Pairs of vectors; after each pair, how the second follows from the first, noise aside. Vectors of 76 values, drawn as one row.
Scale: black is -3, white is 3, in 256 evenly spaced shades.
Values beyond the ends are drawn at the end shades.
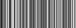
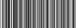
sign-scrambled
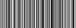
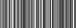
sign-scrambled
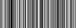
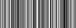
reversed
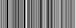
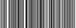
sign-scrambled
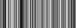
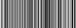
shuffled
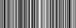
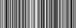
reversed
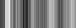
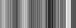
reversed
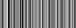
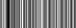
sign-scrambled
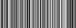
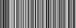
reversed
